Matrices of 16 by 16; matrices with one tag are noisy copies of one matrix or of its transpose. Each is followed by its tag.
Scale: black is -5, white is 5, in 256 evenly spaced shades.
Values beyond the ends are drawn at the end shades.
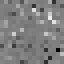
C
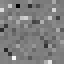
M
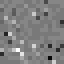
C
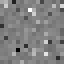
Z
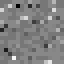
M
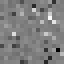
C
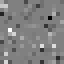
Z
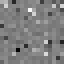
Z
